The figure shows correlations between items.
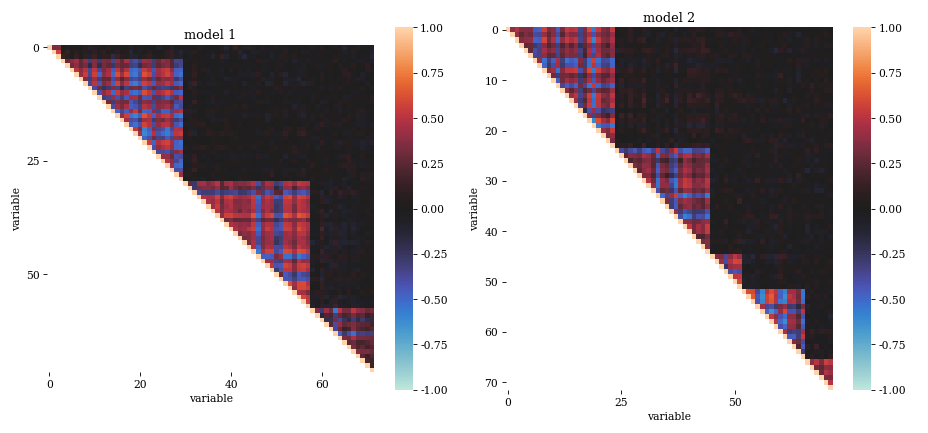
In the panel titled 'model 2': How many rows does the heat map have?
72
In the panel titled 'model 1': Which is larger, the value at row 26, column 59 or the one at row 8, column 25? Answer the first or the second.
the second
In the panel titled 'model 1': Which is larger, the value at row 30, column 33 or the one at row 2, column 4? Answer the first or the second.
the first
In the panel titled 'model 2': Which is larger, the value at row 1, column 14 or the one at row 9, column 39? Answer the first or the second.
the first
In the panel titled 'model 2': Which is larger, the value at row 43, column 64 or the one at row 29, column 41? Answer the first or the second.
the second
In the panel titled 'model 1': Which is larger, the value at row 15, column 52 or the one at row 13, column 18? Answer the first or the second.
the first
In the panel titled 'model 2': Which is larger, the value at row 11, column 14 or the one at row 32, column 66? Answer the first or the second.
the second
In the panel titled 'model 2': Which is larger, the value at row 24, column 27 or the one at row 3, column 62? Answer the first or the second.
the second
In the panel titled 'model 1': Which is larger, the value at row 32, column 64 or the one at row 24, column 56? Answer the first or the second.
the first
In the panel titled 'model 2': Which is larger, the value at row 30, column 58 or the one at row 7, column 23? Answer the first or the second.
the first
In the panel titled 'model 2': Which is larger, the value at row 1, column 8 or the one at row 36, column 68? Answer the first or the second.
the first
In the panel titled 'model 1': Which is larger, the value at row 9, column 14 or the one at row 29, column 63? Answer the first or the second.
the first
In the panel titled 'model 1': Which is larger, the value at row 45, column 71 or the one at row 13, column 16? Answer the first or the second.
the second
